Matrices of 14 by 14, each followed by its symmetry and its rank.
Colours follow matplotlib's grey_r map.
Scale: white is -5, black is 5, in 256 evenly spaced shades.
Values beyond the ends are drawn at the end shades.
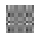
neither, rank one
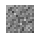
symmetric, full rank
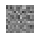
neither, rank three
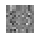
neither, rank three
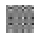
neither, rank one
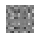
antisymmetric, rank two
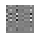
neither, rank one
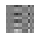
neither, rank one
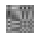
antisymmetric, rank two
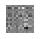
neither, rank three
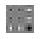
symmetric, rank one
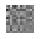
antisymmetric, rank two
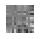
antisymmetric, rank two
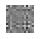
antisymmetric, rank two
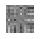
antisymmetric, rank two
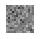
symmetric, full rank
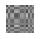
symmetric, rank one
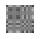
symmetric, rank one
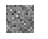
symmetric, full rank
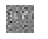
neither, rank three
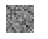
symmetric, full rank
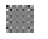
symmetric, rank one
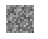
symmetric, full rank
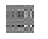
neither, rank one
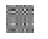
neither, rank one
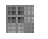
symmetric, rank one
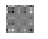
symmetric, rank one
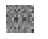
neither, rank three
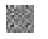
neither, rank three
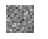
symmetric, full rank
